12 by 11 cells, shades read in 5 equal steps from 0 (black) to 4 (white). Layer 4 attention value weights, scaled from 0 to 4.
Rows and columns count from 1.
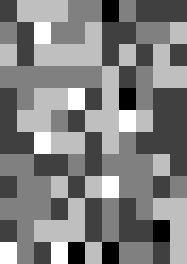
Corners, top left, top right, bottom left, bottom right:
1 1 4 3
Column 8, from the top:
2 1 3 1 0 4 2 2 2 1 1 2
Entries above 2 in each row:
3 3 7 3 4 6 4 1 3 3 4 4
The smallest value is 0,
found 5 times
